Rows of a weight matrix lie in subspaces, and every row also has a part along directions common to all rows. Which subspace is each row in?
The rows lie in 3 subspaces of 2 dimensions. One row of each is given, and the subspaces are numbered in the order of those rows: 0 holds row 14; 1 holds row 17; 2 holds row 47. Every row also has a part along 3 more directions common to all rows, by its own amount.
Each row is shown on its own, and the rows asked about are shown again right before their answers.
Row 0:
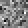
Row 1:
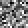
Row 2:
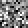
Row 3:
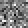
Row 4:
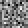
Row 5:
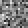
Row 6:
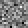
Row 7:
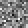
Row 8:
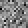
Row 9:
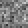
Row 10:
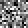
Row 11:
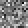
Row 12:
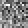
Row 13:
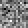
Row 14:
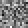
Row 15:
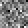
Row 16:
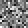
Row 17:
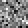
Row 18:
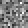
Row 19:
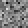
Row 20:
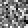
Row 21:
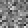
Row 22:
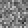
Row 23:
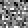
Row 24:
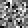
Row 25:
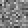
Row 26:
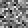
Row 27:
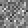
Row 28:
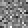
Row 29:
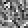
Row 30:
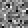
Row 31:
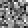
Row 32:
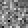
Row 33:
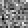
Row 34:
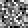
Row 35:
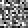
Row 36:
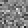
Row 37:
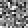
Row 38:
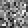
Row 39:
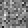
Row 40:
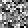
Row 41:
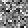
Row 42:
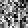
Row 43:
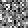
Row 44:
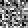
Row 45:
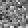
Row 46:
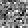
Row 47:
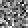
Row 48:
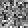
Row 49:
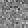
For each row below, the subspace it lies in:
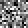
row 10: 0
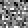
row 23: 0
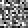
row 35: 0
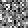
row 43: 1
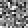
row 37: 0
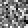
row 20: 1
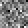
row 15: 1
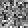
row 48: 1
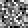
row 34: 0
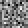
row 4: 0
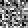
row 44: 0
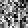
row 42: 2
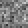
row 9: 1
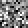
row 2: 1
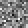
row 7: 2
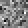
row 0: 2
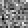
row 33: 0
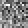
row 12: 0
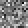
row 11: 2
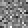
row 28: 0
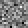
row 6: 0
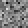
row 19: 1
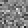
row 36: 1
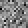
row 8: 2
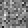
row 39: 2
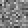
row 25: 0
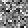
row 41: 1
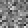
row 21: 0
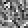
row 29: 1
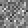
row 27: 2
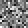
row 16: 0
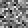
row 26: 0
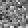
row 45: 1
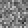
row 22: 0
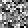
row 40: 1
